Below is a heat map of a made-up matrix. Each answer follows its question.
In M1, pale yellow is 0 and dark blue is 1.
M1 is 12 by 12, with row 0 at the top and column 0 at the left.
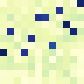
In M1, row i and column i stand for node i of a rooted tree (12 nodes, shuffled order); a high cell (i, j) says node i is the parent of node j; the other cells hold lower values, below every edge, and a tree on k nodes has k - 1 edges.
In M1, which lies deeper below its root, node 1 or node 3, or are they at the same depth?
the same depth
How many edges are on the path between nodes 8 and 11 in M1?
8
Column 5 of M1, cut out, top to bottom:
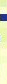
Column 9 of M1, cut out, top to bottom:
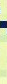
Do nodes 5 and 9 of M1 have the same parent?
no
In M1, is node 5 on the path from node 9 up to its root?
no
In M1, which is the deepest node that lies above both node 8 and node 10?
4
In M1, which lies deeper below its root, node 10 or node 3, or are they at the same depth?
the same depth
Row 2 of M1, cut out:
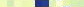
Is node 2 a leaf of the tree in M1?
no
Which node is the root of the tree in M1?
2
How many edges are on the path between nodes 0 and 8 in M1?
7
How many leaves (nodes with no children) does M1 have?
4
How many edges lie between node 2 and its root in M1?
0
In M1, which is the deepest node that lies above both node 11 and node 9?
7
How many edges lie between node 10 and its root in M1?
3
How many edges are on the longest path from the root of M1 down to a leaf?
4
